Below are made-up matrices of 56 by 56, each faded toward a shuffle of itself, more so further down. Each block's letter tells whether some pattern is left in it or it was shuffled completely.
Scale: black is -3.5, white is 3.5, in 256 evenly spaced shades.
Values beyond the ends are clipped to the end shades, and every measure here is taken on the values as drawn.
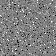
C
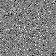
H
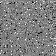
H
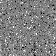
H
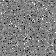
H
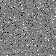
H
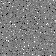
C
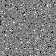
H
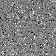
H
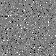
H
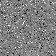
C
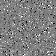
H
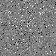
H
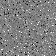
C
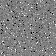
C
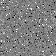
H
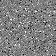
H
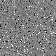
C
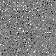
H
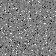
C
